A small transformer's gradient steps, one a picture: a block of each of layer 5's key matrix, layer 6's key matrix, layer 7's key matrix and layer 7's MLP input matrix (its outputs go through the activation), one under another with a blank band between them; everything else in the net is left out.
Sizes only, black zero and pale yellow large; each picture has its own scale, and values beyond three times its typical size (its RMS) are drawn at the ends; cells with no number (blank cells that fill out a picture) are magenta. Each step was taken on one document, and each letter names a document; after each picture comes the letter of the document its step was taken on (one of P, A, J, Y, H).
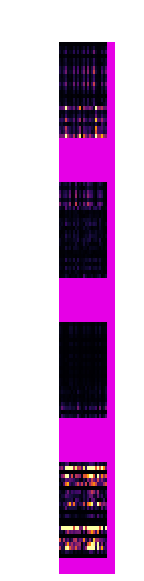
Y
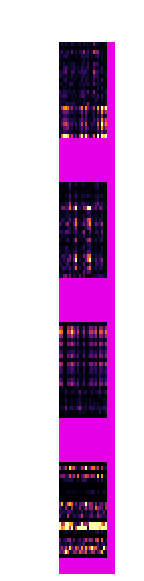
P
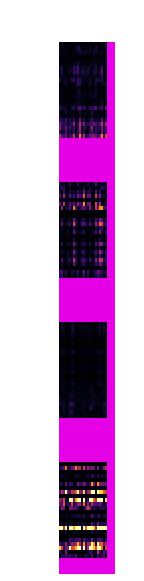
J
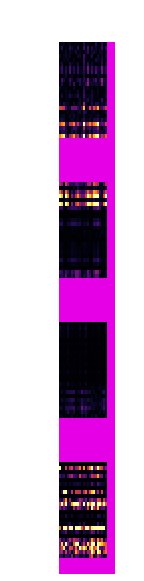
J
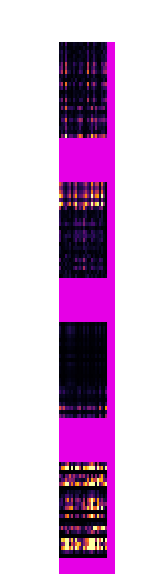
Y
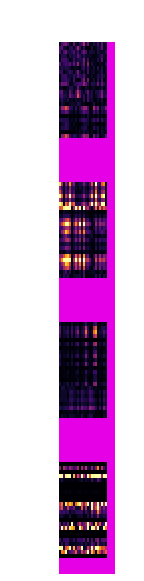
P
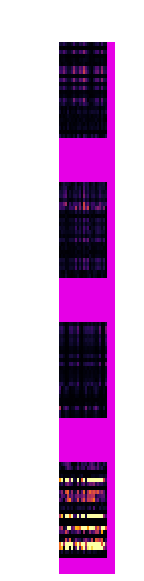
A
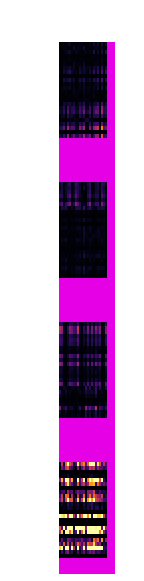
A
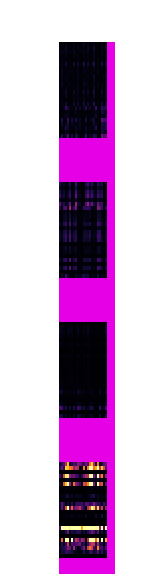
Y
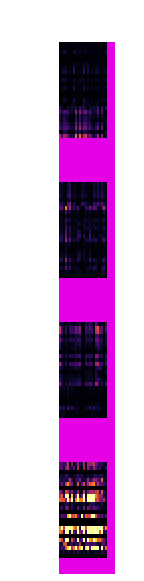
A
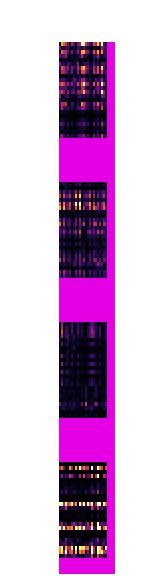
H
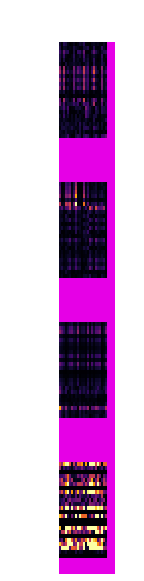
A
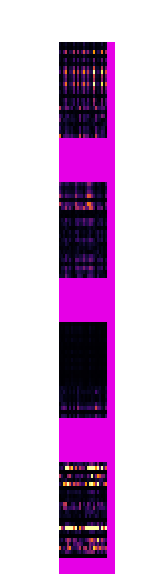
Y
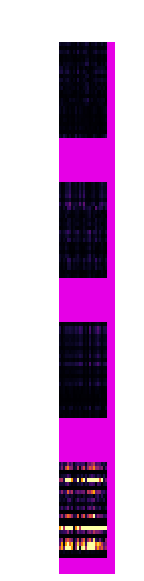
A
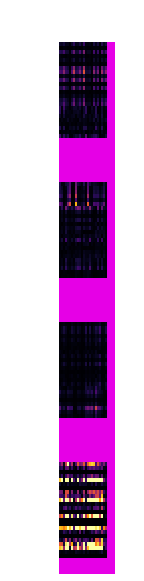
A
